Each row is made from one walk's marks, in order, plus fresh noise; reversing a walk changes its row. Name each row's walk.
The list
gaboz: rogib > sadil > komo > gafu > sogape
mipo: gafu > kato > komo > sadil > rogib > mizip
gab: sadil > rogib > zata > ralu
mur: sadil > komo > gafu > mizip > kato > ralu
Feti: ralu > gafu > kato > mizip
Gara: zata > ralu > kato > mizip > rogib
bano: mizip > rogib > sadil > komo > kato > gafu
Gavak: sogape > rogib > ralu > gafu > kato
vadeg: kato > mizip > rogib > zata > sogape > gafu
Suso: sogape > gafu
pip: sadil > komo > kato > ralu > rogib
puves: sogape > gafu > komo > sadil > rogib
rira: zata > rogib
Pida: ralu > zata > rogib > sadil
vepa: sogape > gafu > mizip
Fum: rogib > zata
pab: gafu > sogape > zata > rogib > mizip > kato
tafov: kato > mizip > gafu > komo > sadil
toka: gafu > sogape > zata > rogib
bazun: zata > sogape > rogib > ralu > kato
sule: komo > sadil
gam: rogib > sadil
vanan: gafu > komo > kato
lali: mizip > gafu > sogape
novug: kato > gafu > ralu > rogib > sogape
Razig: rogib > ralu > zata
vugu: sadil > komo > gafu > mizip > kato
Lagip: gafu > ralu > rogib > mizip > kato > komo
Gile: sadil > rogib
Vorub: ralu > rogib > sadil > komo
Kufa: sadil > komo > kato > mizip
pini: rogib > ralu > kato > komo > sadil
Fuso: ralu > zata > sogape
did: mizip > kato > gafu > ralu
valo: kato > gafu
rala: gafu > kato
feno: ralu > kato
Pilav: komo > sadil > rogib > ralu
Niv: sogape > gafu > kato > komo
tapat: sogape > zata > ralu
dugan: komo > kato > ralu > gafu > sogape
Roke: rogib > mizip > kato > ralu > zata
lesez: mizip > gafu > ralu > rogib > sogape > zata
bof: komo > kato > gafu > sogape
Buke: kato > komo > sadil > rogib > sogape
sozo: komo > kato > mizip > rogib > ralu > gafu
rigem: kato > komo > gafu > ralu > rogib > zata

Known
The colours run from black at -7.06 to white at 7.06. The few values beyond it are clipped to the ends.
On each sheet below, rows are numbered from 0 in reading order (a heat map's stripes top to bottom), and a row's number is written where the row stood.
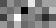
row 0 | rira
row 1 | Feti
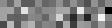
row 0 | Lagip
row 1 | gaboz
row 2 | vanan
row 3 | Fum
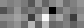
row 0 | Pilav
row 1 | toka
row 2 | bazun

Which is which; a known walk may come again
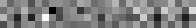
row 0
feno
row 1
Fum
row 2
Roke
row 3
bazun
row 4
Kufa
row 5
rala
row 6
vugu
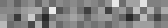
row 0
bof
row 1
vanan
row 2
Pilav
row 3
gab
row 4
Feti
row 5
sozo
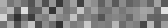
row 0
bano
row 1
Fuso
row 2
Vorub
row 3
vadeg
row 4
gaboz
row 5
Lagip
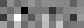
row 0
rira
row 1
Gara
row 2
dugan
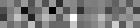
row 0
Razig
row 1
lesez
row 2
Gile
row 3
pip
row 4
novug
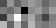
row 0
toka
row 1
Suso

